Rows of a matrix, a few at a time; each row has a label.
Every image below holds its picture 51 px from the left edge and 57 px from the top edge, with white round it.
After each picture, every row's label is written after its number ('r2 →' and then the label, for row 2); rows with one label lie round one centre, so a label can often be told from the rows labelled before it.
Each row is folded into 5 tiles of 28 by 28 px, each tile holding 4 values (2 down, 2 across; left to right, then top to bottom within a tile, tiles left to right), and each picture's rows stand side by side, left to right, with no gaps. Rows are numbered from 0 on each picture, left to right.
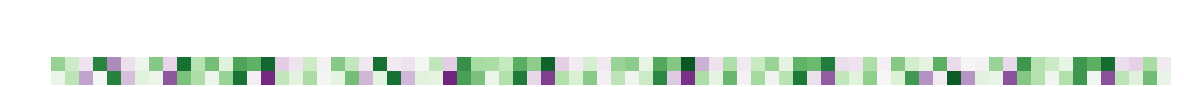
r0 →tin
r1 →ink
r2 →tin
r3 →ink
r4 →ink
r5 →ink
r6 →tin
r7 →ink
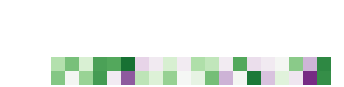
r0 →ink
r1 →tin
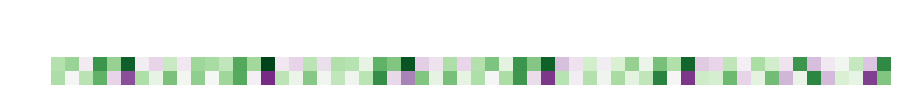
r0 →ink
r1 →ink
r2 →ink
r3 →ink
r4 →ink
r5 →tin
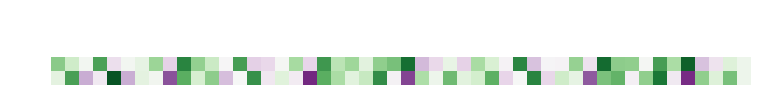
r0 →tin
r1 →tin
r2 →ink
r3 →tin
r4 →ink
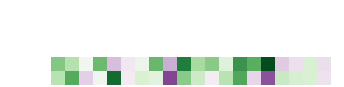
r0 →tin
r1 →ink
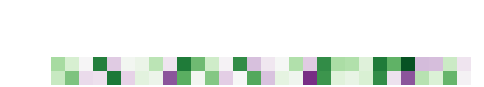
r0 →tin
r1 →tin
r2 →ink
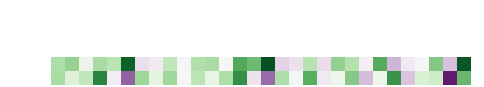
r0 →ink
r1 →ink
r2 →tin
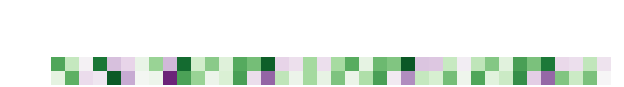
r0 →tin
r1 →ink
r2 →ink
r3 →ink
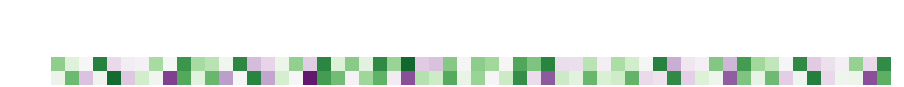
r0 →tin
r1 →tin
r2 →ink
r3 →ink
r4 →tin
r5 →tin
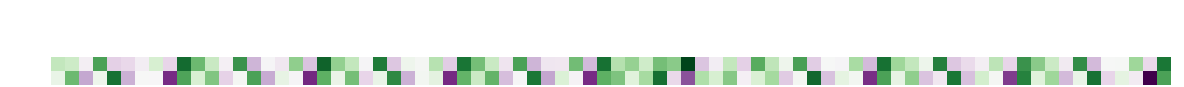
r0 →tin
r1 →tin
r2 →tin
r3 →tin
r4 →ink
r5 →tin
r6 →tin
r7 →tin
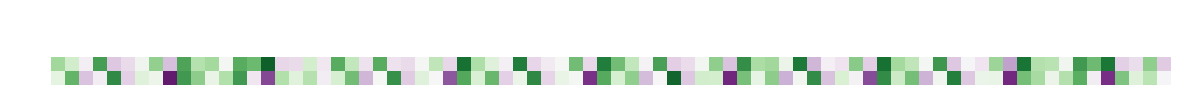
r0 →tin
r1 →ink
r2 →tin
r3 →tin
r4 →tin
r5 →tin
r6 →tin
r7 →ink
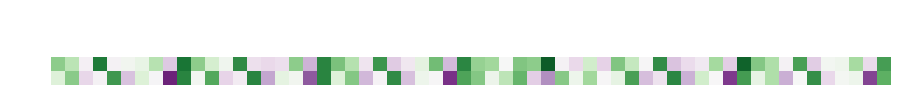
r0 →tin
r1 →tin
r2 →tin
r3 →ink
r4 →tin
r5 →tin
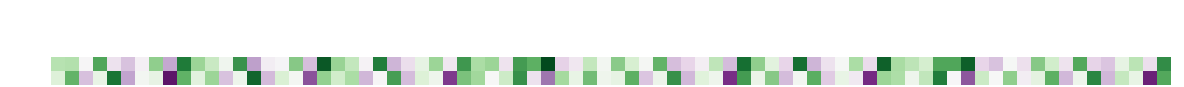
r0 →tin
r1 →tin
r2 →tin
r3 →ink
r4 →tin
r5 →tin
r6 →ink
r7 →tin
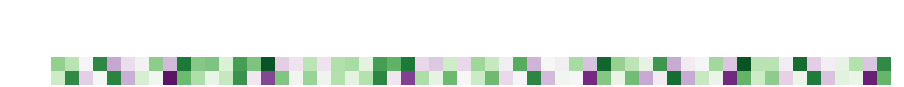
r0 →tin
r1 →ink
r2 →ink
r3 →tin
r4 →tin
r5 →tin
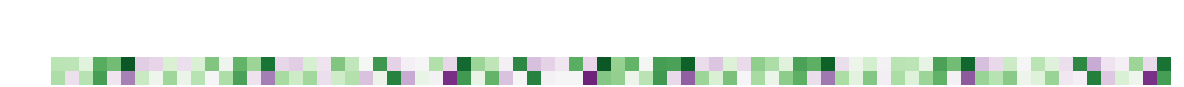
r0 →ink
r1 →ink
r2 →tin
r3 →tin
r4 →ink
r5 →ink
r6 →ink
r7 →tin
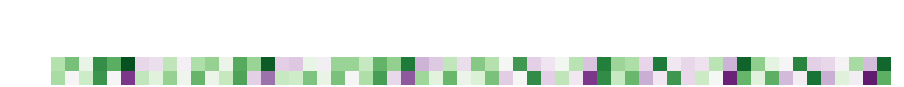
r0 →ink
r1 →ink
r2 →ink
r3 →tin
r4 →tin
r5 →tin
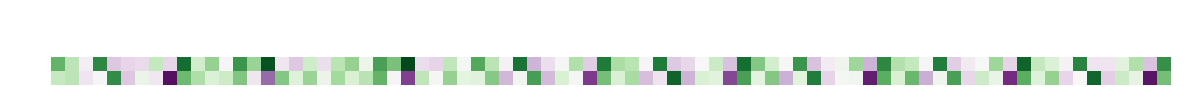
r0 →tin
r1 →ink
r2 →ink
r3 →tin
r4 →tin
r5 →tin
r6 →tin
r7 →tin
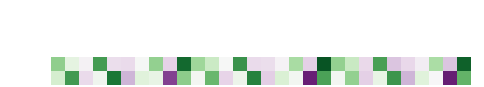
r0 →tin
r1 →tin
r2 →tin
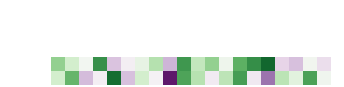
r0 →tin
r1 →ink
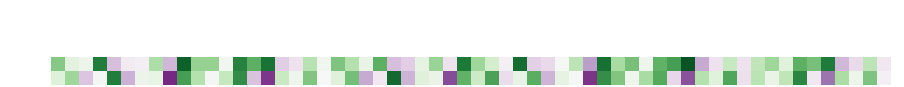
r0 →tin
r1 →ink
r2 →tin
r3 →tin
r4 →ink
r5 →ink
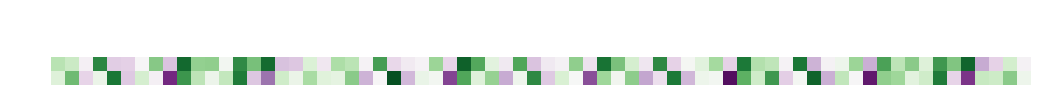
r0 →tin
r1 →ink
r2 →tin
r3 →tin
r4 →tin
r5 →tin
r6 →ink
